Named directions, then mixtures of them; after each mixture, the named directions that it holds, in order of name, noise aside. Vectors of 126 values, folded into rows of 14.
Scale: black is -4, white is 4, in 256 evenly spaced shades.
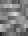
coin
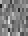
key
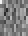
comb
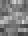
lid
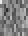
comb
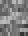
key, lid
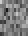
coin, comb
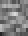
coin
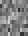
key, lid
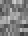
key, lid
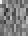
comb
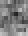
coin, lid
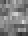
coin, lid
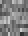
key, lid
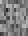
coin, comb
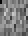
coin, comb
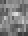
coin, lid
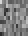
coin, comb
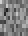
coin, comb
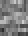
lid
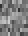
key, lid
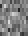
coin, key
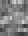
lid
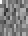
comb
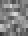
coin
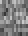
comb, lid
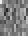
comb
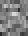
coin, key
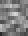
coin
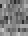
key, lid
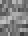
key, lid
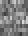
comb, lid
